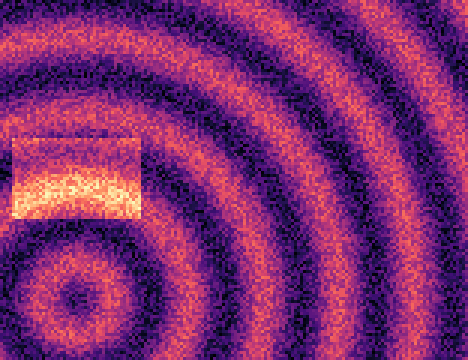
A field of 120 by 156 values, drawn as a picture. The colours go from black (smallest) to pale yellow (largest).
Odd patch: higher, in the middle left. Rings: centred on the bottom left. Slope: none. Ninth with the highest average: middle left.
